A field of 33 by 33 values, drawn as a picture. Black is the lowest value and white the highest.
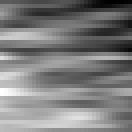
Ninth with the lowest average: top right. Ninth with the highest average: bottom left. Grain: streaks across. Slope: up to the bottom left.
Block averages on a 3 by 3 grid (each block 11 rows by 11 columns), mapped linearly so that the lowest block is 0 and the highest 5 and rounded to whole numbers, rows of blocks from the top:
210 | 321 | 543
